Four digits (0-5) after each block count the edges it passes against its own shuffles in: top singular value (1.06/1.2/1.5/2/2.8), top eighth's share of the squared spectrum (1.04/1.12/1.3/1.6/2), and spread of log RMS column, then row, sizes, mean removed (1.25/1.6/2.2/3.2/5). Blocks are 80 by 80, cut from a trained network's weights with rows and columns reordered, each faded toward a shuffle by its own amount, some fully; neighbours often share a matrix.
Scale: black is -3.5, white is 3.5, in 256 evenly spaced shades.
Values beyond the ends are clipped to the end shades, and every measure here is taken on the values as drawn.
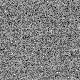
0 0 0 0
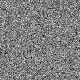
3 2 0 0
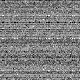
4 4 1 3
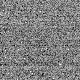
2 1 0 1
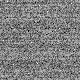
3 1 0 0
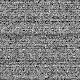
4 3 1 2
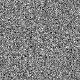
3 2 0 2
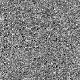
3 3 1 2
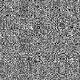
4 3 0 3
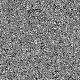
2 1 0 1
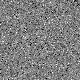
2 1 0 0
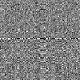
4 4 1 3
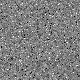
1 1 0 0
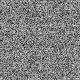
1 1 0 0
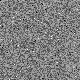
0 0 0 0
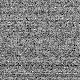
3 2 0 1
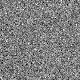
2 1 0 1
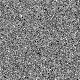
0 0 0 0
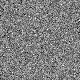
0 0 0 0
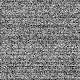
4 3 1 1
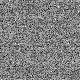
1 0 0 0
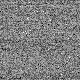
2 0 0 0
